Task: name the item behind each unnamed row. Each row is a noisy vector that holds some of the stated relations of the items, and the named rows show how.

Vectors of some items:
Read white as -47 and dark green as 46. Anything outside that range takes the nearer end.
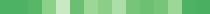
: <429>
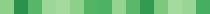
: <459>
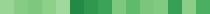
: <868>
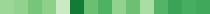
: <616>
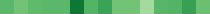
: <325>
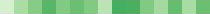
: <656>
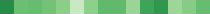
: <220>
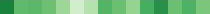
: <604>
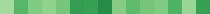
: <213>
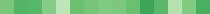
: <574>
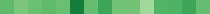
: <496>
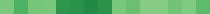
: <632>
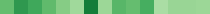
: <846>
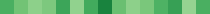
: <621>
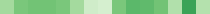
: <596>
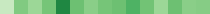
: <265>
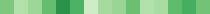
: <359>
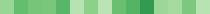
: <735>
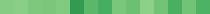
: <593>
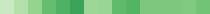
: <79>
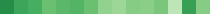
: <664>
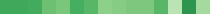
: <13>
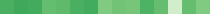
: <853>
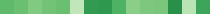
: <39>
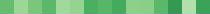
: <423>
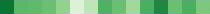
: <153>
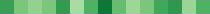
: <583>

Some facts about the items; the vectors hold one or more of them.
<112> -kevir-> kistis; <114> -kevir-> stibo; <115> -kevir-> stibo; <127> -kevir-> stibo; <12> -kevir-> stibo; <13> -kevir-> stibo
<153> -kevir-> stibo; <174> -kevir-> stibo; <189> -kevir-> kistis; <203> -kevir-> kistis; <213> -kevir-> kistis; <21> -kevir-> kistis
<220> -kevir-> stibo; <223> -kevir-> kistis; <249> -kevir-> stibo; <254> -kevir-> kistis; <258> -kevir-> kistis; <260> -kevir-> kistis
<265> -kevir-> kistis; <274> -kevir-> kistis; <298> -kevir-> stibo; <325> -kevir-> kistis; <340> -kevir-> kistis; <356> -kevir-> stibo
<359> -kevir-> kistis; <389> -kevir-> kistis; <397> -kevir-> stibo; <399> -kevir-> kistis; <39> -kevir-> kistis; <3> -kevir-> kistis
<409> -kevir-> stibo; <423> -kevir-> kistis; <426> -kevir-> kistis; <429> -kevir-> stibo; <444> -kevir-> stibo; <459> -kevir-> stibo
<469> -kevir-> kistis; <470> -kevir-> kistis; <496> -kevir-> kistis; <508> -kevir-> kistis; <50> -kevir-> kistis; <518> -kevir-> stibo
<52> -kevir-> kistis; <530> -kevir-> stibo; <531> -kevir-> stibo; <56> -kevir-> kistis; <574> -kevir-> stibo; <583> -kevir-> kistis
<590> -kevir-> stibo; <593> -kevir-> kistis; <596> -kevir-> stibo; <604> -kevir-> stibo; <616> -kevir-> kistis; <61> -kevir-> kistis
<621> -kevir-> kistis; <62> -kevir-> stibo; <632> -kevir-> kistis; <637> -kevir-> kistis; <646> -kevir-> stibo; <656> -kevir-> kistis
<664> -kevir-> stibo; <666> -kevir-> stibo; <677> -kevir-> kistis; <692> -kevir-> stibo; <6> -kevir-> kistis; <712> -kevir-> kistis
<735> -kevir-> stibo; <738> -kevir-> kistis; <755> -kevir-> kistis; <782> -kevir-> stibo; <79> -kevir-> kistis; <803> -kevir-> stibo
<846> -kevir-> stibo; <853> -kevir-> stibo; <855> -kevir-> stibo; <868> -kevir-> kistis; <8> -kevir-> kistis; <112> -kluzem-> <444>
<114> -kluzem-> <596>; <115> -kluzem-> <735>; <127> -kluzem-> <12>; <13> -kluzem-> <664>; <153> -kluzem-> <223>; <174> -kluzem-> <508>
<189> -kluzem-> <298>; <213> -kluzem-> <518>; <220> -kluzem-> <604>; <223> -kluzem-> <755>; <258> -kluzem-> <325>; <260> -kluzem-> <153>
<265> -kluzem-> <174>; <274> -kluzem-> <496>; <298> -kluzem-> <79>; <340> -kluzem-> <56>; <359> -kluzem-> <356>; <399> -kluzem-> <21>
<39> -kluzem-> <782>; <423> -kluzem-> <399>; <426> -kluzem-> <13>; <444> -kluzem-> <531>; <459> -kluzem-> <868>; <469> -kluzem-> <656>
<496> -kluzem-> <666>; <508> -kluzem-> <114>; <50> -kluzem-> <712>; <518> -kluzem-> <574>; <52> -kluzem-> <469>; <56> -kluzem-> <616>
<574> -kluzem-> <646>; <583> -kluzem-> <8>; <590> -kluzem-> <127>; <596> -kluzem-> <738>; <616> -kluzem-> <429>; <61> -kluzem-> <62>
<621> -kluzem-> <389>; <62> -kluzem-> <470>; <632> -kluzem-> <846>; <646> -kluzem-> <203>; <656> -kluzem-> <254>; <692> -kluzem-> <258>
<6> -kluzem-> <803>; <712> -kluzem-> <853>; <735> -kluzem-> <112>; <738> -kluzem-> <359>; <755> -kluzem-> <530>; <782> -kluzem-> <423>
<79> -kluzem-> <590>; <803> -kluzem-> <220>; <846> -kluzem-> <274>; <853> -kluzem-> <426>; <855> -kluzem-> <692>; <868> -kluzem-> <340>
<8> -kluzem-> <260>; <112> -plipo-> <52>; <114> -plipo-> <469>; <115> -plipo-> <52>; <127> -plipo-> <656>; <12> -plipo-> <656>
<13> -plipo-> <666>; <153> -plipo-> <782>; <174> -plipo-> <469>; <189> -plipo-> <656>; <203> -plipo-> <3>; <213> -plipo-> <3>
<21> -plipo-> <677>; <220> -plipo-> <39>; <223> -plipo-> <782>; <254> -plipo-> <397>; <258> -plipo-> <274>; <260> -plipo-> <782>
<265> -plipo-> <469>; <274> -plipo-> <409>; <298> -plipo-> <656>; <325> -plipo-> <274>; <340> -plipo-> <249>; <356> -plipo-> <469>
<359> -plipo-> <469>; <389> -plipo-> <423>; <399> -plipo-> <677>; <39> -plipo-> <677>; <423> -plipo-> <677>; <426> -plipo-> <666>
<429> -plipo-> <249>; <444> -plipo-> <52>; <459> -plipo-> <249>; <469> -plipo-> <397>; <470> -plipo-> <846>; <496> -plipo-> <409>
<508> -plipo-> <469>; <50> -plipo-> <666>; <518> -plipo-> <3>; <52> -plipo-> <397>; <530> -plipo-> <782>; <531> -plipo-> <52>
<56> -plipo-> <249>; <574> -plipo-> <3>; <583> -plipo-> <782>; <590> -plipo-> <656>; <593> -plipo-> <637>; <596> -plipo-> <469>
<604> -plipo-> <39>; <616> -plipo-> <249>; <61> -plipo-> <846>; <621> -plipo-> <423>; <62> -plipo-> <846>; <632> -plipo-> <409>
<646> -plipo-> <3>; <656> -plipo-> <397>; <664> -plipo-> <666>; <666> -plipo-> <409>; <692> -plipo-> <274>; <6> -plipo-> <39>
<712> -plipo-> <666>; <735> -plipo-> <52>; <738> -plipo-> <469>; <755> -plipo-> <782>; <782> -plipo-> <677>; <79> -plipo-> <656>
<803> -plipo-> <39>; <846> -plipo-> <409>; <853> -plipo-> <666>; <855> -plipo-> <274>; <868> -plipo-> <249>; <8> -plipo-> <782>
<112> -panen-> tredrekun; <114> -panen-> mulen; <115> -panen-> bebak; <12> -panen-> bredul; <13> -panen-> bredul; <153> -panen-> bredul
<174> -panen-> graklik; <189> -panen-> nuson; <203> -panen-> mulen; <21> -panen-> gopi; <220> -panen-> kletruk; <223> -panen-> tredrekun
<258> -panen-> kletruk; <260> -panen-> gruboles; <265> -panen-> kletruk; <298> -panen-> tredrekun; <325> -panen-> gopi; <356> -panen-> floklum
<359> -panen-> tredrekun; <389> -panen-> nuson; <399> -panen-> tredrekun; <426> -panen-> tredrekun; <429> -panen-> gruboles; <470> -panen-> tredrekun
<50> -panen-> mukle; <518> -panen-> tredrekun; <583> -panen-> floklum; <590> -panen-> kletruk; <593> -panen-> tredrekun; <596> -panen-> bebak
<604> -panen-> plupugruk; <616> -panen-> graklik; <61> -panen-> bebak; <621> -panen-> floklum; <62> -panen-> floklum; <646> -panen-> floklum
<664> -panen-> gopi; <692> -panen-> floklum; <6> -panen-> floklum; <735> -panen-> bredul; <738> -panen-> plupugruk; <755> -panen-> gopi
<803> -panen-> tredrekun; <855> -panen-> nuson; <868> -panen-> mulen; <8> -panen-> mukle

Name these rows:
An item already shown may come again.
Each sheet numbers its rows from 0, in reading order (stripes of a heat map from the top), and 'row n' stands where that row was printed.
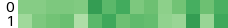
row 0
<593>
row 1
<637>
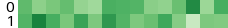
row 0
<677>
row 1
<855>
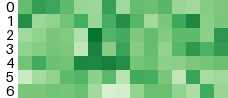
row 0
<409>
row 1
<8>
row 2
<340>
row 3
<56>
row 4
<50>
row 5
<469>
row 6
<12>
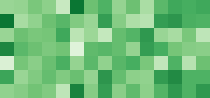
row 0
<616>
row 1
<755>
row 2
<174>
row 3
<803>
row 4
<52>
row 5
<399>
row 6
<56>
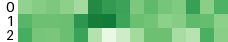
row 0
<868>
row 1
<712>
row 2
<356>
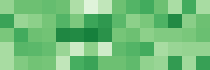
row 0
<114>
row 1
<389>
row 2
<50>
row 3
<397>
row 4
<3>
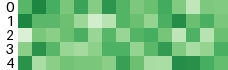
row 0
<855>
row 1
<604>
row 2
<52>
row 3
<459>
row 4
<223>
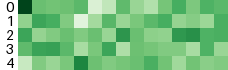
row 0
<530>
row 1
<249>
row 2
<399>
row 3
<666>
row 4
<265>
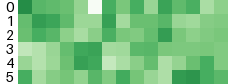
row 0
<782>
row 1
<409>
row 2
<518>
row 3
<508>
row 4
<738>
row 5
<21>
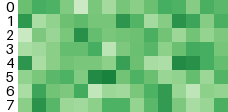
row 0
<646>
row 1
<260>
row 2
<189>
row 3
<254>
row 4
<223>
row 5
<274>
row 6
<115>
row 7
<459>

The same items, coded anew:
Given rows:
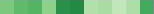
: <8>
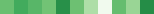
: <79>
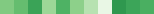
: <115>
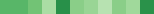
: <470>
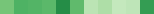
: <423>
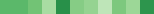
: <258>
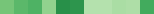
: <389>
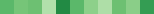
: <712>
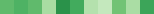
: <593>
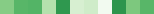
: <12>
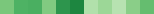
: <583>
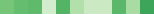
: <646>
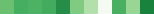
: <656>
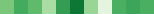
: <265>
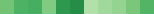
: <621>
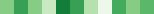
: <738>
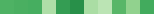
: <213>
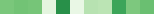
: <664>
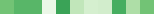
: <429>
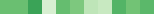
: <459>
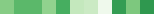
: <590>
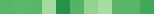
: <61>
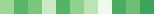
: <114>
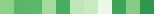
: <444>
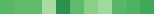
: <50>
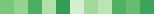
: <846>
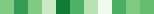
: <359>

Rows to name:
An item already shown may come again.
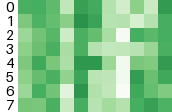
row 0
<340>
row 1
<260>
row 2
<174>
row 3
<220>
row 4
<508>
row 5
<397>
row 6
<356>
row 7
<855>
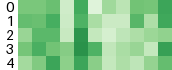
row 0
<853>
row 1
<249>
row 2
<530>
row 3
<399>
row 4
<782>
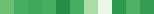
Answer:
<52>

